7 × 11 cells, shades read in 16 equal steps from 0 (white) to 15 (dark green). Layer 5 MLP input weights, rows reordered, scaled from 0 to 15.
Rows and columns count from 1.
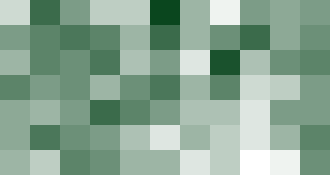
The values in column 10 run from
1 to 9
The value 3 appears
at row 1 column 1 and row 4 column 9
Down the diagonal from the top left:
3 10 9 6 10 2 2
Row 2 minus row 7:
2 6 1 1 0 6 4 5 12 6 0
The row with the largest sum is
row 2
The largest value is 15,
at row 1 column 6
